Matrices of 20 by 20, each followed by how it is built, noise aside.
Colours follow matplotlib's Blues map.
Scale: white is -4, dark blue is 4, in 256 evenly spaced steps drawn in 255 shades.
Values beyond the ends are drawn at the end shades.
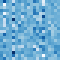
uneven columns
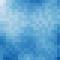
smooth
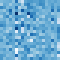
uneven columns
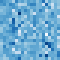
uneven columns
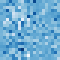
uneven columns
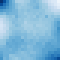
smooth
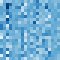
uneven columns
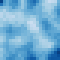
smooth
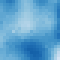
smooth
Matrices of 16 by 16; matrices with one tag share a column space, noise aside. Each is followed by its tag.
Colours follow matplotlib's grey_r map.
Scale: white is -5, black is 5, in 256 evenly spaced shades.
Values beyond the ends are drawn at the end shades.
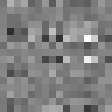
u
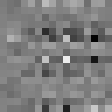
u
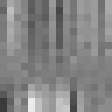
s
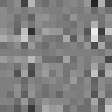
u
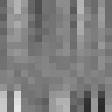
s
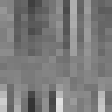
s
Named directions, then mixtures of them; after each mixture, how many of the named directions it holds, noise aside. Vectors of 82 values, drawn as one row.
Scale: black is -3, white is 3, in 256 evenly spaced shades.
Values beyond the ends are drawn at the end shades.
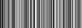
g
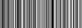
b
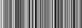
one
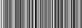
one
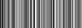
one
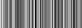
one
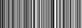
two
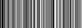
two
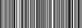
two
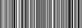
two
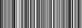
two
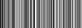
one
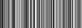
one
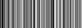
two
